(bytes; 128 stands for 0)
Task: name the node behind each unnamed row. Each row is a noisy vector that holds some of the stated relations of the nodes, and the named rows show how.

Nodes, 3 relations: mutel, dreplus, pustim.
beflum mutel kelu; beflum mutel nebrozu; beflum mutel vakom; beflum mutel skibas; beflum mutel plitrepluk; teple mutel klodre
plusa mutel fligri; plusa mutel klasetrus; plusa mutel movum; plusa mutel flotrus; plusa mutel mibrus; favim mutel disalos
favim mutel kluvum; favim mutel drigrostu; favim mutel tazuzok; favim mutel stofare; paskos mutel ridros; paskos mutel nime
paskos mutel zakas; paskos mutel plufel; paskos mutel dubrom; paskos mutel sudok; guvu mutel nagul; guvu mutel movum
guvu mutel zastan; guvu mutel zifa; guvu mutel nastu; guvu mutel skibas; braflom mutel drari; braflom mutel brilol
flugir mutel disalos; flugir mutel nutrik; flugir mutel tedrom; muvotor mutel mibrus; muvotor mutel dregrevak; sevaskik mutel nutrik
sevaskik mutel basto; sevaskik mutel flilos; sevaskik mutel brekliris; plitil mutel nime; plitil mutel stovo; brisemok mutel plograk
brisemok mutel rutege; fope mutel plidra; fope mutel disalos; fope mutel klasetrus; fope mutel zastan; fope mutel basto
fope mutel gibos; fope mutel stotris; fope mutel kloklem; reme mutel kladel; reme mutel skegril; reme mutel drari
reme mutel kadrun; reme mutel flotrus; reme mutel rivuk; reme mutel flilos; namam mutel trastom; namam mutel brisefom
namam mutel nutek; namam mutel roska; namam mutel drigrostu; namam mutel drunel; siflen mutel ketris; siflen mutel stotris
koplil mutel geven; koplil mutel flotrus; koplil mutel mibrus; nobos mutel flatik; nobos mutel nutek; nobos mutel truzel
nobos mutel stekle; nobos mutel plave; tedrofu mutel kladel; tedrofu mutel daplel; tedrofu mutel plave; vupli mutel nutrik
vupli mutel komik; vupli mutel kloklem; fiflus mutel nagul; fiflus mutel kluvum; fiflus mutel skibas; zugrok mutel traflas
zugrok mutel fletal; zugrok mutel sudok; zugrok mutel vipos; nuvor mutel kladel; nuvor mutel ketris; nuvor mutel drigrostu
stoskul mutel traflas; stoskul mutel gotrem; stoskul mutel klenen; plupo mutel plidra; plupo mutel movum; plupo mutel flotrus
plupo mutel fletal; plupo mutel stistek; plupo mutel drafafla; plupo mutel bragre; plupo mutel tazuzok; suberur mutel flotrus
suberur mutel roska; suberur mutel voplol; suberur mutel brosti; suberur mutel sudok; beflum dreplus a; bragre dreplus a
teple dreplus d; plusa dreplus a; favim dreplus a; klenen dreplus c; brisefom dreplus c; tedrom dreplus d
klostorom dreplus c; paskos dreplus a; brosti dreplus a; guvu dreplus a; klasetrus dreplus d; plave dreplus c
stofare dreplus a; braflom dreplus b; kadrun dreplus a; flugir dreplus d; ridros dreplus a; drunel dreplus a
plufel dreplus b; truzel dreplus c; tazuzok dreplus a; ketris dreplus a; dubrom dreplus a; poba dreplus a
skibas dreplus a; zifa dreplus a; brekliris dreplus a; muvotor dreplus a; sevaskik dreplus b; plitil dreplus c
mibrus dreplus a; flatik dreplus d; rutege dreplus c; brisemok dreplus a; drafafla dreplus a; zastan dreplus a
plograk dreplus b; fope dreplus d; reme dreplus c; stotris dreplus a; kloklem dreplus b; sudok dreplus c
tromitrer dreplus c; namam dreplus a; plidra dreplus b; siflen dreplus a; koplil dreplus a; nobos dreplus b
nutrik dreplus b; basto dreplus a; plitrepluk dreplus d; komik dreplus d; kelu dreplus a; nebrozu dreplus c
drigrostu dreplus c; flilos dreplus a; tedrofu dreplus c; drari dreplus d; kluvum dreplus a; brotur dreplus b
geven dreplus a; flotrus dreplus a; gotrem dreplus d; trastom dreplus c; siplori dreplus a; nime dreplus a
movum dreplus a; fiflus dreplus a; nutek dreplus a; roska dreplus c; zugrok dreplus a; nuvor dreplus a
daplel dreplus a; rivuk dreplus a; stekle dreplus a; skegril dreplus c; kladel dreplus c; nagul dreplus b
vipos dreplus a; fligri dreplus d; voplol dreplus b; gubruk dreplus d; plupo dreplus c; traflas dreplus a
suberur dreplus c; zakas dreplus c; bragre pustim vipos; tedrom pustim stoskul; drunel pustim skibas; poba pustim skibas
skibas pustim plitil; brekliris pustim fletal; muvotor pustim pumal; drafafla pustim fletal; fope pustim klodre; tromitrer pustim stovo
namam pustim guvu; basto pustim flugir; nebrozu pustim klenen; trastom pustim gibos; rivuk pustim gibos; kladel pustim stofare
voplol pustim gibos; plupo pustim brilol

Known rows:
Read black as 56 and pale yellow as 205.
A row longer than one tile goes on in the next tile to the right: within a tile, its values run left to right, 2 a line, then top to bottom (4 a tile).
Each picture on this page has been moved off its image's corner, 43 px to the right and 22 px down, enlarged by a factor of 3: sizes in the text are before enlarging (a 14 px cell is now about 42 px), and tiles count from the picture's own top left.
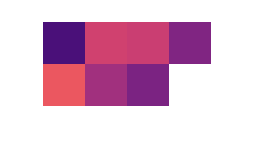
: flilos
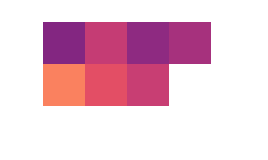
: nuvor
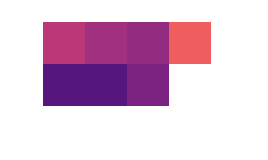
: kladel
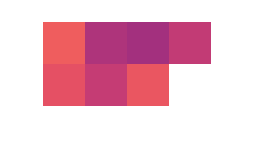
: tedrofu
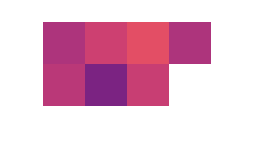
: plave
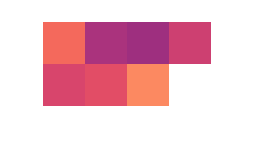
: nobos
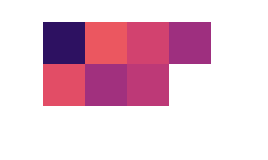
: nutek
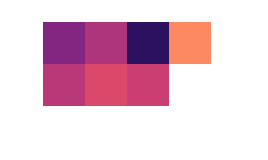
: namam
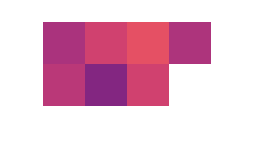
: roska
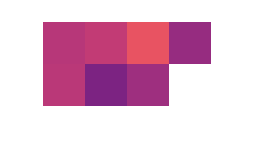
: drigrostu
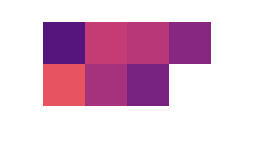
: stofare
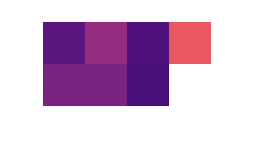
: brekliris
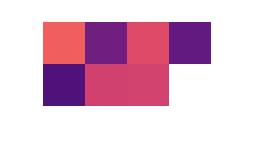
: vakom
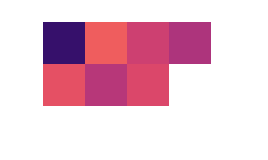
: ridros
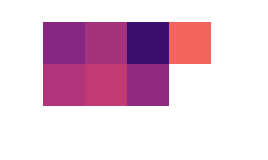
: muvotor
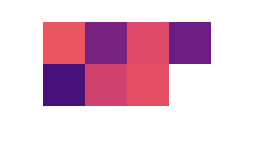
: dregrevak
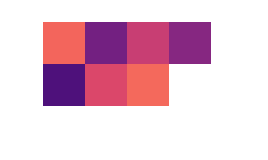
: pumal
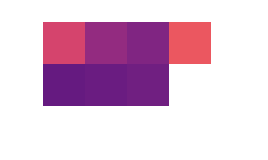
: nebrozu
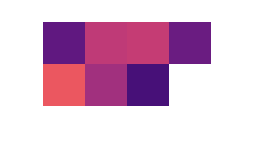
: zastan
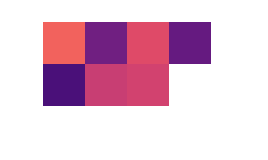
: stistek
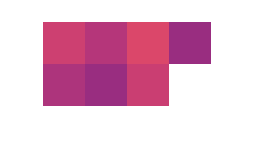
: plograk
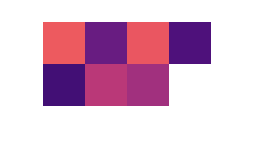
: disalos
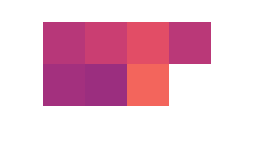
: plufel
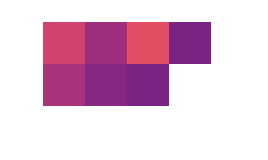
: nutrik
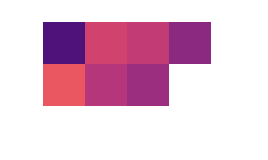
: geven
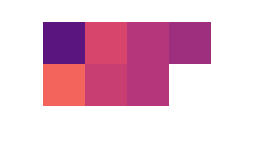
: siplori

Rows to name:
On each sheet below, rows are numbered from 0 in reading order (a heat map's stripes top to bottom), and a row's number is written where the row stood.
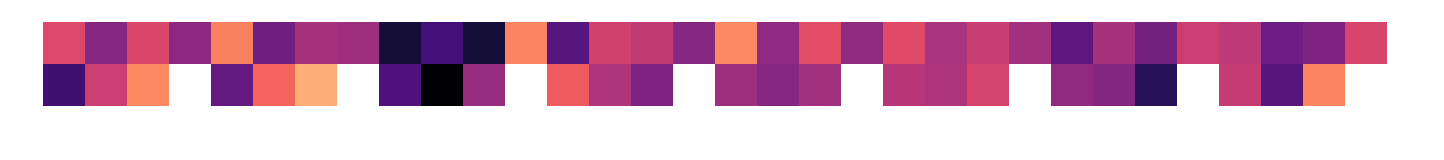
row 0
stovo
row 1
stoskul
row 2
drunel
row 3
kelu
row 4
komik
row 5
brotur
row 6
basto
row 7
plitil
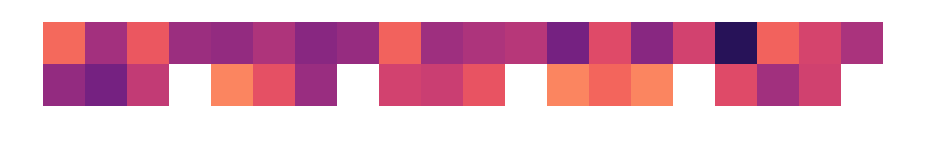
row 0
drari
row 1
fiflus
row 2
braflom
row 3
paskos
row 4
nime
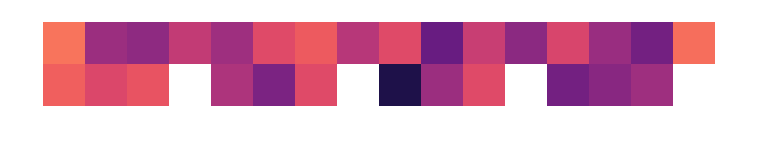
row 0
reme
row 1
sudok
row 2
fletal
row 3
tromitrer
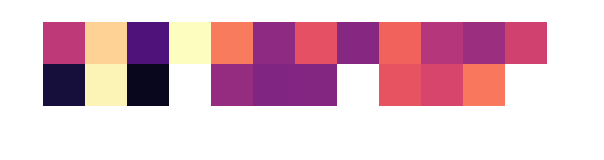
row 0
rivuk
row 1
klasetrus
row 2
suberur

